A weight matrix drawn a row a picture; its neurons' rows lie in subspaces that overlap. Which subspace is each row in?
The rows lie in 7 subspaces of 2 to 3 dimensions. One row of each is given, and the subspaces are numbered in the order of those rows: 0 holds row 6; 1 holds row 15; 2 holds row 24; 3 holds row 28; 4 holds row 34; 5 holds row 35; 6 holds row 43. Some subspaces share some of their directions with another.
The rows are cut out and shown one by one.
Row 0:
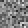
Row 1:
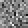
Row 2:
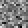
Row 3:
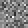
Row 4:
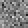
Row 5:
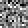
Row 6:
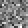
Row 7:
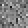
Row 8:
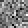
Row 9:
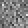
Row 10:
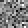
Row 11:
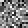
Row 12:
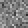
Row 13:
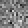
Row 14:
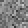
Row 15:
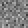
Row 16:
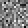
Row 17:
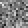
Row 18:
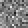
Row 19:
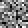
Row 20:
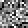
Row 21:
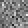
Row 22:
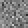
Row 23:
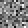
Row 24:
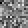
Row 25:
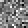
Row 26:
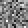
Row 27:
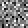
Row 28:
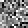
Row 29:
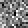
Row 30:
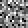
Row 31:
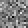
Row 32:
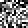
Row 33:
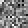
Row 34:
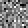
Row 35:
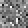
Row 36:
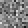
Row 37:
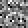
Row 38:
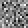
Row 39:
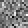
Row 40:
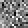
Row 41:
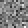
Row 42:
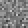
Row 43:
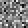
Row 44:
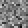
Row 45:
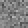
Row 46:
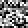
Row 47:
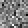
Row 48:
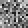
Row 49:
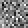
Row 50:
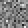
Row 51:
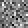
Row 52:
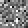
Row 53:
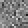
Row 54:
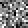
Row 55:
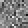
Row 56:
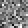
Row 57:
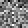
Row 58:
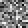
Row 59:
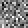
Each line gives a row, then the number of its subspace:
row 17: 2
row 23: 6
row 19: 0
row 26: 3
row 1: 1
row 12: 2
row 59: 1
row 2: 0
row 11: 6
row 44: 0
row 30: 4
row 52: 5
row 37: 4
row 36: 6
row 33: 2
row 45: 3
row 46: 4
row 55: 2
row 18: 4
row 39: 5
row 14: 1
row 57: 6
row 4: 3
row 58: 0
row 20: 4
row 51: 6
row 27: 1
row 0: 3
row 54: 2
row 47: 0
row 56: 0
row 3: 5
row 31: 5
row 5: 4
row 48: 6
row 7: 5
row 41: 6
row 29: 2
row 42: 1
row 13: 1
